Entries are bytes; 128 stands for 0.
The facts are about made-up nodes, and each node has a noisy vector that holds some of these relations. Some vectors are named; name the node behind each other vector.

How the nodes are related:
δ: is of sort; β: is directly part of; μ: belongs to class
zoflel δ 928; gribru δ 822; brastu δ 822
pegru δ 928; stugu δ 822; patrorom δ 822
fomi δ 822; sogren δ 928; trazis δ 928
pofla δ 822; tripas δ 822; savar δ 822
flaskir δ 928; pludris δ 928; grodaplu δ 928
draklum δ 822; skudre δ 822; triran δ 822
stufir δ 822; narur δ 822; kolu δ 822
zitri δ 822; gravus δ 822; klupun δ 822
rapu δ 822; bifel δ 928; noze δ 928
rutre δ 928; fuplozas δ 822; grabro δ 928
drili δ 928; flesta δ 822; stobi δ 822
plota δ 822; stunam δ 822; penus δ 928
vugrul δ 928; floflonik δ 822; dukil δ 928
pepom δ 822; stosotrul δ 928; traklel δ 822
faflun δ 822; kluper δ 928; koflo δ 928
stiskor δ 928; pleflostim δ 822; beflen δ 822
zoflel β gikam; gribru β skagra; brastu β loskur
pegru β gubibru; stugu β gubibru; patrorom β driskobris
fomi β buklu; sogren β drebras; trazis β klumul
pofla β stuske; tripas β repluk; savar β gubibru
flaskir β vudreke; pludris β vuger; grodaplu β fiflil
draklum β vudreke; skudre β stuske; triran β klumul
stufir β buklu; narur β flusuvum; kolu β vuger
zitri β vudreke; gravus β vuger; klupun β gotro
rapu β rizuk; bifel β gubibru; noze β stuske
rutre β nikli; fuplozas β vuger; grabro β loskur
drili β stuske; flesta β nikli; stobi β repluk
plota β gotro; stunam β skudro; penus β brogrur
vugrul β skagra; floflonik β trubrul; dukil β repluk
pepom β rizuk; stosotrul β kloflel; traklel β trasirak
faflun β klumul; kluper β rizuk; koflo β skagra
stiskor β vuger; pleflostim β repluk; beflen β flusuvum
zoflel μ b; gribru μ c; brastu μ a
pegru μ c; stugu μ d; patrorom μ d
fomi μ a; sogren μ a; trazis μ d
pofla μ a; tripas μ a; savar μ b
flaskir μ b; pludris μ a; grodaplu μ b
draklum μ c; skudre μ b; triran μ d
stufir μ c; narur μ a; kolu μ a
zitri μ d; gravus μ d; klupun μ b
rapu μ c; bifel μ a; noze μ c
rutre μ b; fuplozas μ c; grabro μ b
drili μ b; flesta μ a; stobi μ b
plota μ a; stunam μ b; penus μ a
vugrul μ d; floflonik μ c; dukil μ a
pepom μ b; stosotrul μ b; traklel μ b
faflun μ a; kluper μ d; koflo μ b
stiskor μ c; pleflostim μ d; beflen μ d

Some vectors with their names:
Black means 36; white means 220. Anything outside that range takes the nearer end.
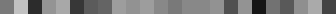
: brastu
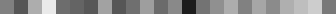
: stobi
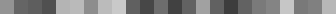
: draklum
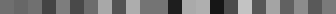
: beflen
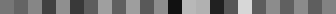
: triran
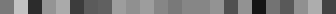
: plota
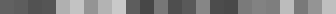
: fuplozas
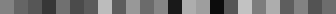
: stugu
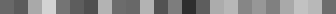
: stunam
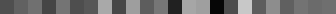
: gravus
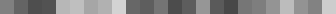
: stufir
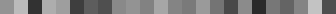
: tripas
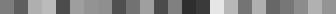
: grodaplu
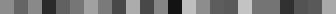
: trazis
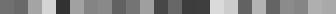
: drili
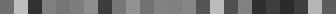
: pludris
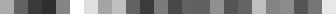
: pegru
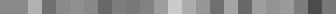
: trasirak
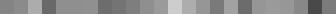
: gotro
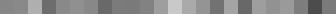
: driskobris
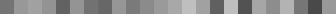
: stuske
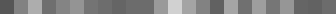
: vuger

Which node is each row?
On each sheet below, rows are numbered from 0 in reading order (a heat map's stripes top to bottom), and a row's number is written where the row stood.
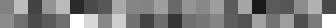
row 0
faflun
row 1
noze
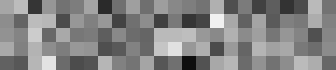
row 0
dukil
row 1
flaskir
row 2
klumul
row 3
repluk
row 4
pepom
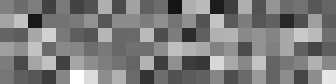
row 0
zitri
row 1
bifel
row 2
klupun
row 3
vudreke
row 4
koflo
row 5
stiskor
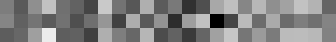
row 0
savar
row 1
pleflostim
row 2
skudre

